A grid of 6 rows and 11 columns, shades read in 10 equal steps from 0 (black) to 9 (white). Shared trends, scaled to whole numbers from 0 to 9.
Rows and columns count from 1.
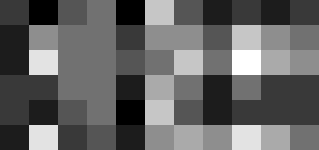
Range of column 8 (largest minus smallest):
4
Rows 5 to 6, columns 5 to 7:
0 7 3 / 1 5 6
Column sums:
9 24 20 23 7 34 28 15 32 22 19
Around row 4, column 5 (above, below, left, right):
3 0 4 6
